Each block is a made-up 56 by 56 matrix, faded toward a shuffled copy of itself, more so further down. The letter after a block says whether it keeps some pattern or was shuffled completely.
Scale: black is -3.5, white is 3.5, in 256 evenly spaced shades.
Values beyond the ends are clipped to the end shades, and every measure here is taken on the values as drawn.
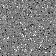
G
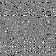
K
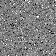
G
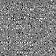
K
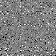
K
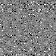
K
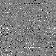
K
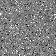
G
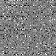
K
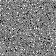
G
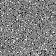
G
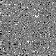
K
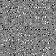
K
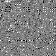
K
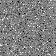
G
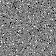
G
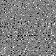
K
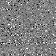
K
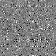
K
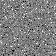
G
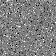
G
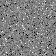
G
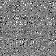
K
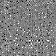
K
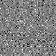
K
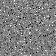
G
